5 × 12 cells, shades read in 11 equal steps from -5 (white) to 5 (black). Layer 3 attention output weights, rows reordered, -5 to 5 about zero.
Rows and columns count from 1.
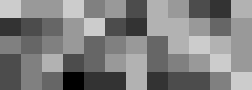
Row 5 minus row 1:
5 1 2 8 3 4 -4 5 3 0 -3 -1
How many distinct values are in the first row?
6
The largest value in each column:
3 2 1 5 3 3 3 3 2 2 3 -1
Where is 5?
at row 5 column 4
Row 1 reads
-3 -1 -1 -3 0 -1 2 -2 -1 2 3 -2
